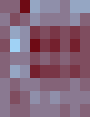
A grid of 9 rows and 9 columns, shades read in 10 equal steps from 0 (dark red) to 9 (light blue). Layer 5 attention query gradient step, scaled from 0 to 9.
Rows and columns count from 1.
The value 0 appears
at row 1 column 3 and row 4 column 4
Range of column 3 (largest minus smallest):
6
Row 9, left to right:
5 4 4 5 5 5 4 5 4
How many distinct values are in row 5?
3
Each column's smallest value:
3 3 0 0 2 1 3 1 3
